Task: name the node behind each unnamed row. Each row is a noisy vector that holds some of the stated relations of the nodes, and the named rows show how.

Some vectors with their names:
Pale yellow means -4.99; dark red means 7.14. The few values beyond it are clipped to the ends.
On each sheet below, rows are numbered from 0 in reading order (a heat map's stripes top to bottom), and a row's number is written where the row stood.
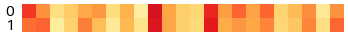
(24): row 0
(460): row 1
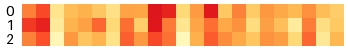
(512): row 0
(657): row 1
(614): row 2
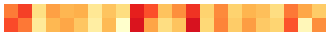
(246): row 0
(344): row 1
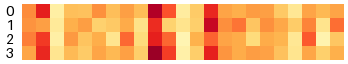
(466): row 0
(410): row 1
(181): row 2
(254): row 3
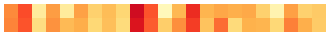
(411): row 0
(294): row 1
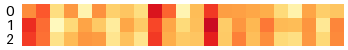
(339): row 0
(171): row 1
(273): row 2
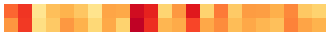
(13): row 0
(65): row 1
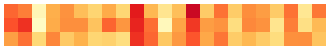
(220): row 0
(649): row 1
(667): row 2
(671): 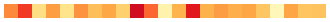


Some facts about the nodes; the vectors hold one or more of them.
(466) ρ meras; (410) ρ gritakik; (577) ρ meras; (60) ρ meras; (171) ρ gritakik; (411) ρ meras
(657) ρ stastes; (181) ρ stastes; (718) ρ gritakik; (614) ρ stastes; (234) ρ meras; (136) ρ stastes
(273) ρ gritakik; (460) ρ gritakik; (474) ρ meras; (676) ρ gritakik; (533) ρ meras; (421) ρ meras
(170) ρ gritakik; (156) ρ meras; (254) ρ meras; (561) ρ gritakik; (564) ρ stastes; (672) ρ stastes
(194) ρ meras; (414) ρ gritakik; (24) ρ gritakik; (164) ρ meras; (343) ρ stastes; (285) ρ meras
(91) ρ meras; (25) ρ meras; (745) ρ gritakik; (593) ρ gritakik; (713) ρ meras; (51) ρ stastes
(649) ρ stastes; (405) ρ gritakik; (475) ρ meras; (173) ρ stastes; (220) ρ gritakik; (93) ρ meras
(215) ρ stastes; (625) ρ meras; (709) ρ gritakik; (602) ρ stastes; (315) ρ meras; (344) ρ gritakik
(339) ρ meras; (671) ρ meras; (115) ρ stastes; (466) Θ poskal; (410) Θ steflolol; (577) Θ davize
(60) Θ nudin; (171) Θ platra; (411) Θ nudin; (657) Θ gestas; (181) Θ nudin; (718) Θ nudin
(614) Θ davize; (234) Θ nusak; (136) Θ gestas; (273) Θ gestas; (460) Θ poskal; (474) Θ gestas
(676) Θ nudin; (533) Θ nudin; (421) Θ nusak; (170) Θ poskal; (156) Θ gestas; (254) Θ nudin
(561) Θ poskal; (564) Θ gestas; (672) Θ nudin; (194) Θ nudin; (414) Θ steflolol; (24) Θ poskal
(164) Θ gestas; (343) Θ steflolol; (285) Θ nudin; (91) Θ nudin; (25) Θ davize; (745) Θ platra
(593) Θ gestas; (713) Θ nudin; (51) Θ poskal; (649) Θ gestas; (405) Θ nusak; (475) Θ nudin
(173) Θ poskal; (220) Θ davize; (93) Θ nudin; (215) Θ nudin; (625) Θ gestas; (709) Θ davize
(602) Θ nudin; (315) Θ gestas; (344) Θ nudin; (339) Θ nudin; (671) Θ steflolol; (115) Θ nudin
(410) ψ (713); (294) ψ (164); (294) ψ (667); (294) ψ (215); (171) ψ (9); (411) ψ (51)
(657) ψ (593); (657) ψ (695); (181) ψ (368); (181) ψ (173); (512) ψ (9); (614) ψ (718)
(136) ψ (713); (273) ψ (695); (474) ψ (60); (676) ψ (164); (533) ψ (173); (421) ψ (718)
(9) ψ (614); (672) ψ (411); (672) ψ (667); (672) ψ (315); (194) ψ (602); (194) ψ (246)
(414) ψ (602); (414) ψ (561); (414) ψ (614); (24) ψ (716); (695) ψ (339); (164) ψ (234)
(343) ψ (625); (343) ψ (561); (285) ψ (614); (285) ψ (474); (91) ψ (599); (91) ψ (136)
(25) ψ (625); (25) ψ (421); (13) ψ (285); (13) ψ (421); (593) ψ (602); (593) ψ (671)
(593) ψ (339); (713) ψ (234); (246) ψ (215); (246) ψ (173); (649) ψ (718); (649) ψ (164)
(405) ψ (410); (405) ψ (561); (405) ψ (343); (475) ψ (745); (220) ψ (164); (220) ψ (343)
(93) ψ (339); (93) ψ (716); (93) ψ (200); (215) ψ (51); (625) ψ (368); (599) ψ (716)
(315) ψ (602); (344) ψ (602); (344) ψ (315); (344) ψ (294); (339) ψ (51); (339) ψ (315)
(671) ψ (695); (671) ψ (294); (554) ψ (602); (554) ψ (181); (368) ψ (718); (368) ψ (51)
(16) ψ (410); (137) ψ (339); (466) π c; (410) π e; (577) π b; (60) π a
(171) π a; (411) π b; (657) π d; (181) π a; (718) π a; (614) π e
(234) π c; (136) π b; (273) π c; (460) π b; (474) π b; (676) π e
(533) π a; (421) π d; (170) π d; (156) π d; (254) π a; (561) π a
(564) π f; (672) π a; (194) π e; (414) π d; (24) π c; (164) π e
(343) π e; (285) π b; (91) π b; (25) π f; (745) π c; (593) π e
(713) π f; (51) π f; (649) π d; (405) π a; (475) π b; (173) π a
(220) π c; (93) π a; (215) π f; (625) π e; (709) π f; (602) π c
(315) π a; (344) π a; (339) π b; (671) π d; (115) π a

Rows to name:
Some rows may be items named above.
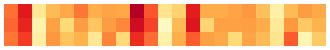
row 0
(156)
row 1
(25)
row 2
(181)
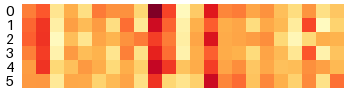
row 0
(91)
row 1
(672)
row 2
(421)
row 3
(181)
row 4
(65)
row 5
(410)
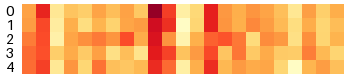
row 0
(254)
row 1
(60)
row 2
(136)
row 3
(137)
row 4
(315)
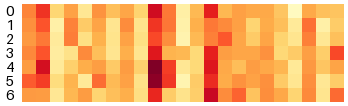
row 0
(671)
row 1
(215)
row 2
(602)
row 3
(745)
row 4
(475)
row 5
(93)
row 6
(410)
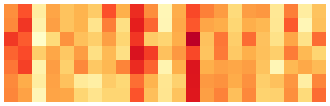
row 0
(343)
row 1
(181)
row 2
(405)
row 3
(137)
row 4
(625)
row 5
(718)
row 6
(561)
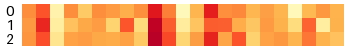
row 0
(164)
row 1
(115)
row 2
(16)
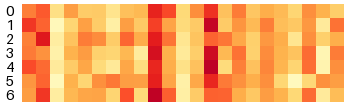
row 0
(368)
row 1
(171)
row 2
(564)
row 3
(676)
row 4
(414)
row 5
(234)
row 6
(115)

